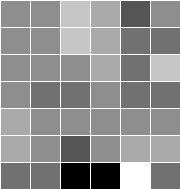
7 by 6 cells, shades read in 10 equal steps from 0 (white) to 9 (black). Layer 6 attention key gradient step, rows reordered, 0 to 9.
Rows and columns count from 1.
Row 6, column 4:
4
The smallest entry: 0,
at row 7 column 5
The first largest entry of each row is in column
5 5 5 2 2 3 3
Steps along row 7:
same up same down up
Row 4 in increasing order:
4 4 5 5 5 5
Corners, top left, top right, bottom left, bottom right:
4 4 5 5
